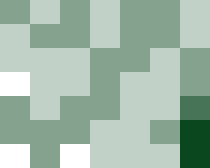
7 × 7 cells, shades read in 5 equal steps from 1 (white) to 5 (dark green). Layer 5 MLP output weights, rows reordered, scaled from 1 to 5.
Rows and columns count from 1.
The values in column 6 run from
2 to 3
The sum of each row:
18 18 17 15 19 21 16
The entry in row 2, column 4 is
2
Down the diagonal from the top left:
3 3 2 3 2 3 5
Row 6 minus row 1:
0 1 0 0 -1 0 3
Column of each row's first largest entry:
1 2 4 4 7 7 7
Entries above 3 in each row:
0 0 0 0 1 1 1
